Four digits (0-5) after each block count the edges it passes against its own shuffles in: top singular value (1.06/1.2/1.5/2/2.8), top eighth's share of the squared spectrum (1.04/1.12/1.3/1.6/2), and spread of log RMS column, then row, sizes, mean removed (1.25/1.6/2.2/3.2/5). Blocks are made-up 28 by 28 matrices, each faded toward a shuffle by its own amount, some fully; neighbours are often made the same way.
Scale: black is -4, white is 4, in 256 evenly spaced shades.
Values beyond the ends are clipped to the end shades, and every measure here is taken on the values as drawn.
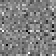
3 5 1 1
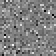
1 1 0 0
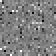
1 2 0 0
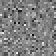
3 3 1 0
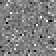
1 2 0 0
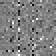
3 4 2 1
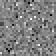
0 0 0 0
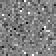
0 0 0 0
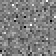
0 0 0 0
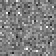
0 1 0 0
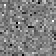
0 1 0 0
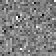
0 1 0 0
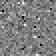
0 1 1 0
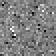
1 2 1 0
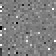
2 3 1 0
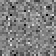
2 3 1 1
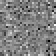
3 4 2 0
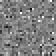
2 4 1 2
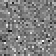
1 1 0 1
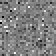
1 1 0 0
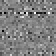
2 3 0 2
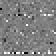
3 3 0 1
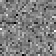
1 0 0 0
